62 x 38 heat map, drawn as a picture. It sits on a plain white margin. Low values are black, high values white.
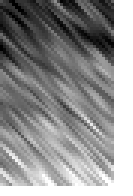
No row or column stands out. The ninth with the lowest average is the top left. Streaks slant down to the right. Values rise toward the bottom.
